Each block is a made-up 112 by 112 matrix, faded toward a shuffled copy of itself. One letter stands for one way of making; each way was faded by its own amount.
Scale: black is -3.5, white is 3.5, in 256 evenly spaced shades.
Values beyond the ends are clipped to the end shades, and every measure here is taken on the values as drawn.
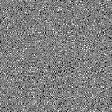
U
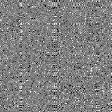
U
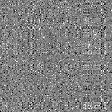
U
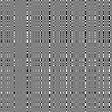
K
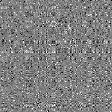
U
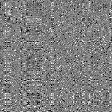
U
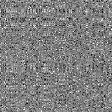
U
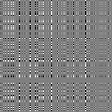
K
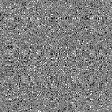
U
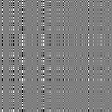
K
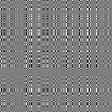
K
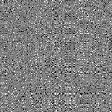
U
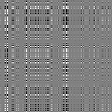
K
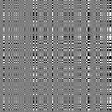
K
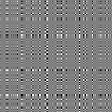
K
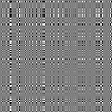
K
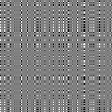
K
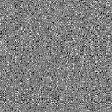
U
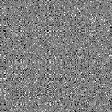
U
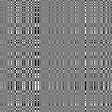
K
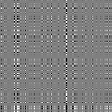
K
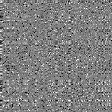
U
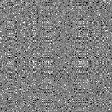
U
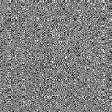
U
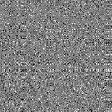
U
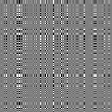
K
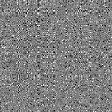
U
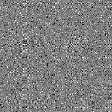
U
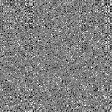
U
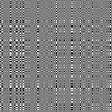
K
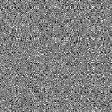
U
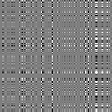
K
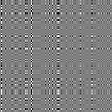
K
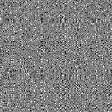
U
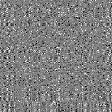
U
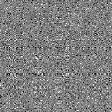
U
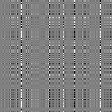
K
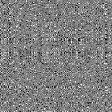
U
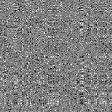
U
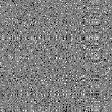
U
